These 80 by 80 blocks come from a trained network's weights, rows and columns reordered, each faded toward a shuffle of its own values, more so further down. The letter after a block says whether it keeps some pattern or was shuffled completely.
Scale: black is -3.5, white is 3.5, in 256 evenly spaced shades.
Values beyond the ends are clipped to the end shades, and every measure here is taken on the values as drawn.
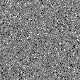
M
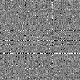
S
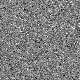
M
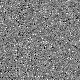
M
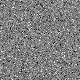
M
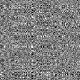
S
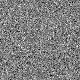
M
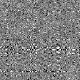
S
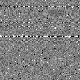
S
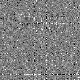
S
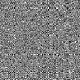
S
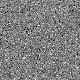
M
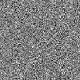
S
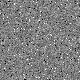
M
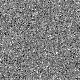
M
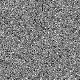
M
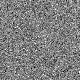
M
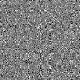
S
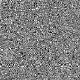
S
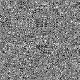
S
